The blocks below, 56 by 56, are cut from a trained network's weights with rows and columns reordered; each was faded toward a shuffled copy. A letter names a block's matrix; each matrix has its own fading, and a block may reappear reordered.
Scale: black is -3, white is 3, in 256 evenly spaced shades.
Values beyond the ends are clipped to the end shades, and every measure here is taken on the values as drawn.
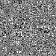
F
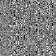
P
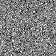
F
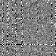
P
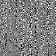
P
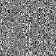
P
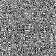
F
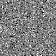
F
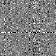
P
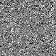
F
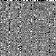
P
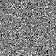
F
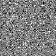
F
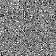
F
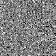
F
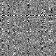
P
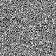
F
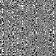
P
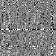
P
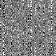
P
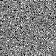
F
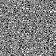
F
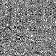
F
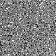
F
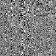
P
